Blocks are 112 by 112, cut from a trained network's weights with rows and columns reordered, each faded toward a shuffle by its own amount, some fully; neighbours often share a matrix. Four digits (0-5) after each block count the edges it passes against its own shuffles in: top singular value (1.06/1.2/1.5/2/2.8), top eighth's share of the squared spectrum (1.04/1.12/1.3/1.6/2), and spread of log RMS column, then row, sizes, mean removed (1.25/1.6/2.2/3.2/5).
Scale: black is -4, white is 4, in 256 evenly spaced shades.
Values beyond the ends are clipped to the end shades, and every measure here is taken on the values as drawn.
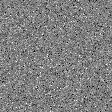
0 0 0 0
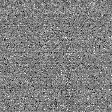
2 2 2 0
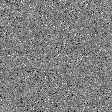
0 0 0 0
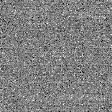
2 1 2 0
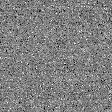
1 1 0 0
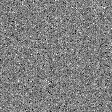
1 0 0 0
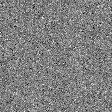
0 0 0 0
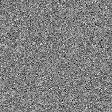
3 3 1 1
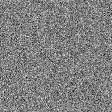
2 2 0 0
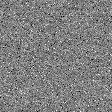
0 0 0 0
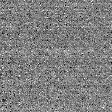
3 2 2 0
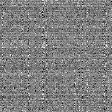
4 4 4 1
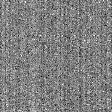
3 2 0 2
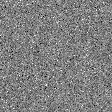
0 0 0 0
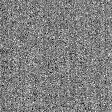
2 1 0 0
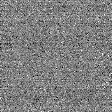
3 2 2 0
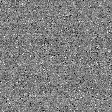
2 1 1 0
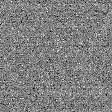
2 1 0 0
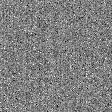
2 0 0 0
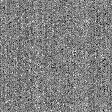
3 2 0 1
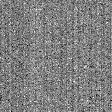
3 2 0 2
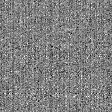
3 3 0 2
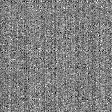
3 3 0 2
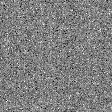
1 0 0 0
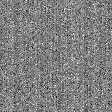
3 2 0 1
